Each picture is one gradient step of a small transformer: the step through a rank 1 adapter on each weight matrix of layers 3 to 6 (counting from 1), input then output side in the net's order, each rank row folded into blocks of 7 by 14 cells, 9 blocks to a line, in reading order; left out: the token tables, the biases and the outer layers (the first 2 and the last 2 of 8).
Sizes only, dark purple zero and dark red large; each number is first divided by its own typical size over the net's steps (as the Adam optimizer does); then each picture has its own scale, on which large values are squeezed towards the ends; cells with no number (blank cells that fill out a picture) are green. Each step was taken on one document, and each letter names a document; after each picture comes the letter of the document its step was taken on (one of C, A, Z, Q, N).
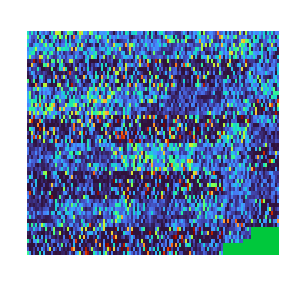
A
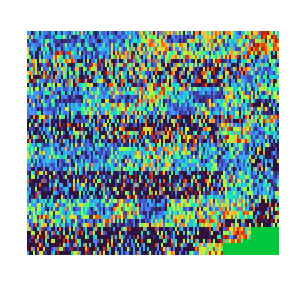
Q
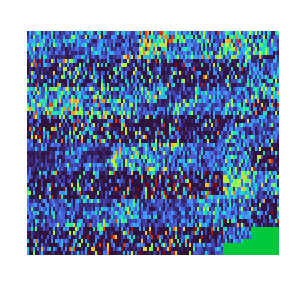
A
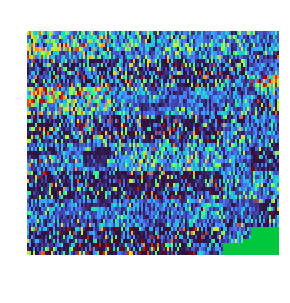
A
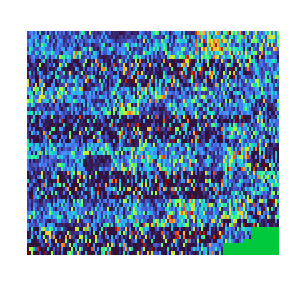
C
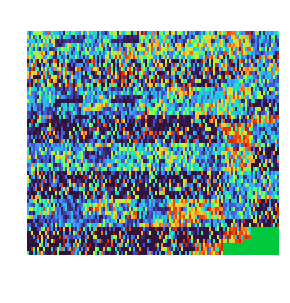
Q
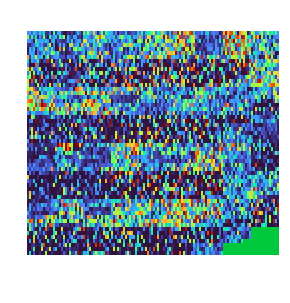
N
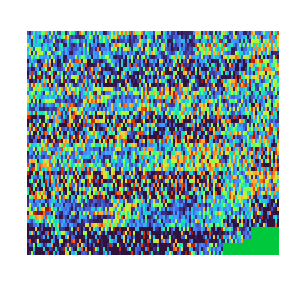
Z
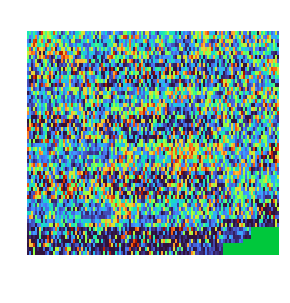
Z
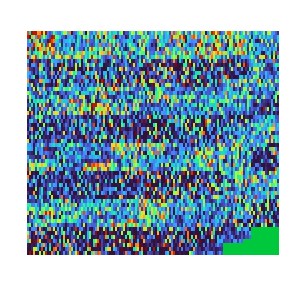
N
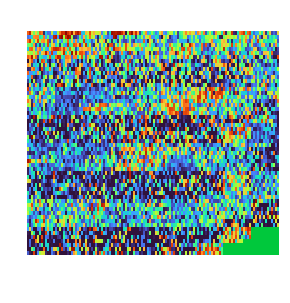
Q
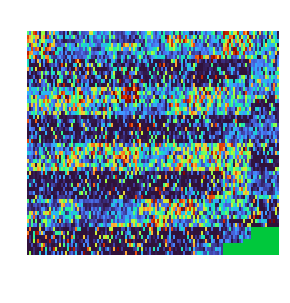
N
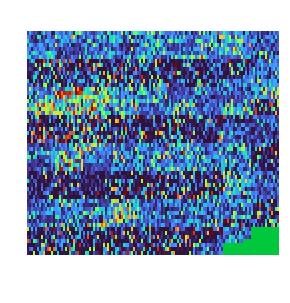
A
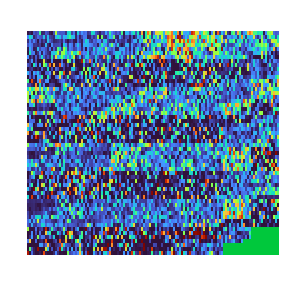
C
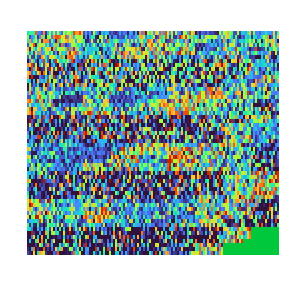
Q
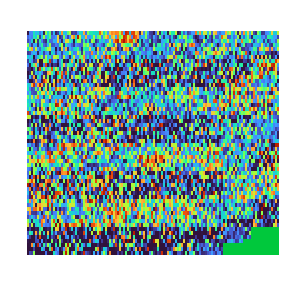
Z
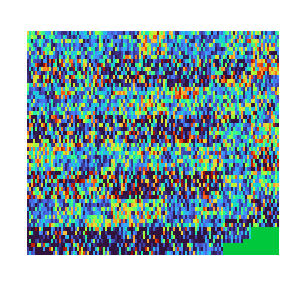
Z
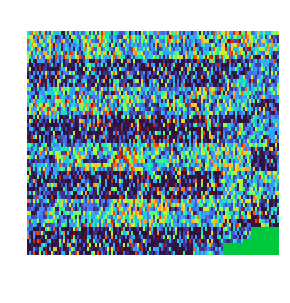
N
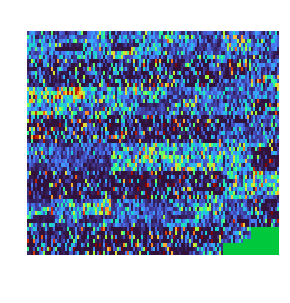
A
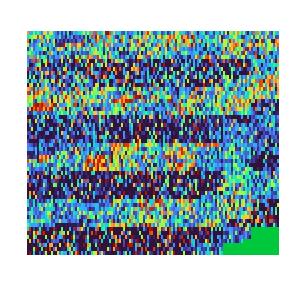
N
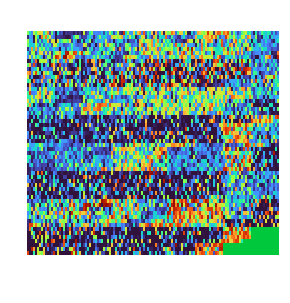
Q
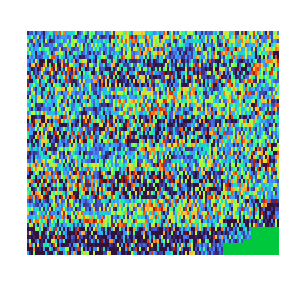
Z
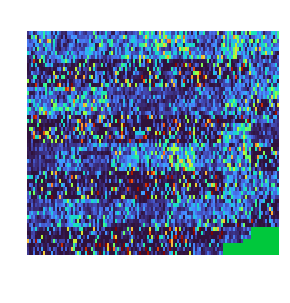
A
